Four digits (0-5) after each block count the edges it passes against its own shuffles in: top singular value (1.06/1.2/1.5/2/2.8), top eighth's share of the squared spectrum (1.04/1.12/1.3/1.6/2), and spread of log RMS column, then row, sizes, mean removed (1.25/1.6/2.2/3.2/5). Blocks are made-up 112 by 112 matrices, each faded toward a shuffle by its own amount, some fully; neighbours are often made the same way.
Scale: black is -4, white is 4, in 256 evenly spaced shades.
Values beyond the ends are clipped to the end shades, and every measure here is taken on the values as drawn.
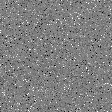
0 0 0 0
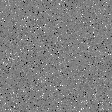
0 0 0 0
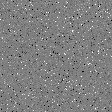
0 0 0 0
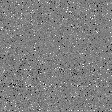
1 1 0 1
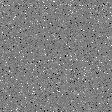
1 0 0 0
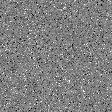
2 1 0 0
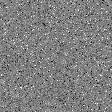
1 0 0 0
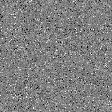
3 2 1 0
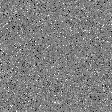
2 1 0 0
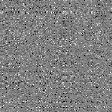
4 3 2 2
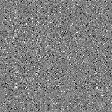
4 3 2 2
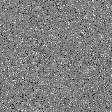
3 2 0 0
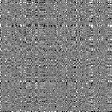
5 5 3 3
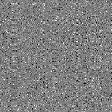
4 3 2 2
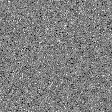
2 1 0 0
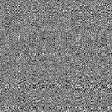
5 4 3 3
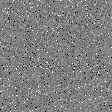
2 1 0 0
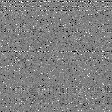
4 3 1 2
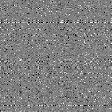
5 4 2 3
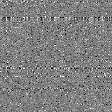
4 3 1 3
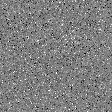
0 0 0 0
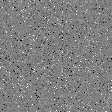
2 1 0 0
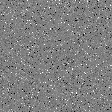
0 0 0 0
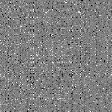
4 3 2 2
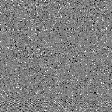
4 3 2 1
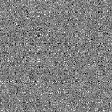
4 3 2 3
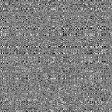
5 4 3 4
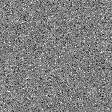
2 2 0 0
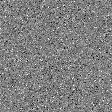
0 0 0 0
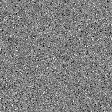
2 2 0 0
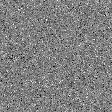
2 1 0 0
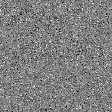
3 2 0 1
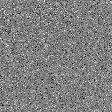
3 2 0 0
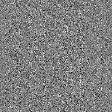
1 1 3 0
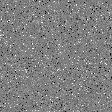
2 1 0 0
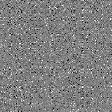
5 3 2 2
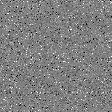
3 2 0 1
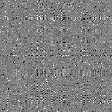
5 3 2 2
